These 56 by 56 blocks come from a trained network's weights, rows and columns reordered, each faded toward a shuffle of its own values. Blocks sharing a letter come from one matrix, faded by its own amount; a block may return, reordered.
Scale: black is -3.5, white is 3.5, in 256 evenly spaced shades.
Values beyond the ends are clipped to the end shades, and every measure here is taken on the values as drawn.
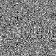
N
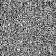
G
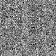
G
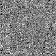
N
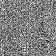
G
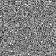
N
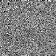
N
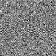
N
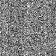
G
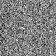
G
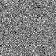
N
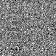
G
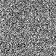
G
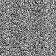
G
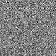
N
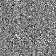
G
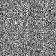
G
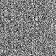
G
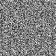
G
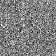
G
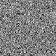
N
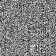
G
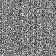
G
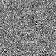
N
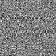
N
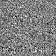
G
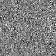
N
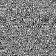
N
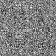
G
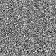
G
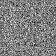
G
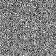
G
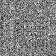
G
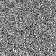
G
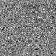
N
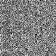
G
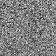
G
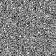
G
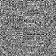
N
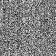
G
